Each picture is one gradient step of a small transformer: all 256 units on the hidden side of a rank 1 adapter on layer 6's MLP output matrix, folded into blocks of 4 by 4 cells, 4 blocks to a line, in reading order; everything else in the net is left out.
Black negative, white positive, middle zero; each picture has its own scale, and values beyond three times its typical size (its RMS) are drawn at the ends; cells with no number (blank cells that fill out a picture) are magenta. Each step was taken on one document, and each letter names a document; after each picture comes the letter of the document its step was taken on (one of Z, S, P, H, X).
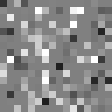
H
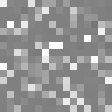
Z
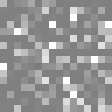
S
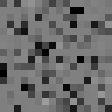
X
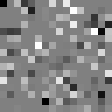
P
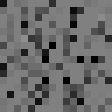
H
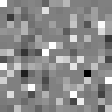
Z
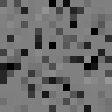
P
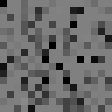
H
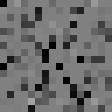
H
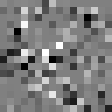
Z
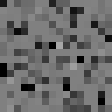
X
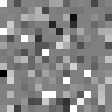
X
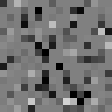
H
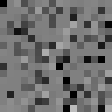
S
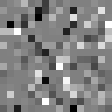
S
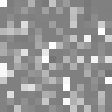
Z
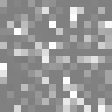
S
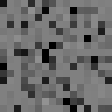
Z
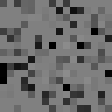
P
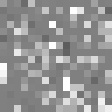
S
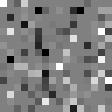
H
